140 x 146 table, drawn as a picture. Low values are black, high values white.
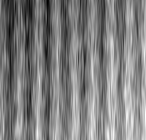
Ninth with the lowest average: top left. Slope: up to the bottom right. Ninth with the highest average: bottom right. Stripes: upright, repeating 8 times.
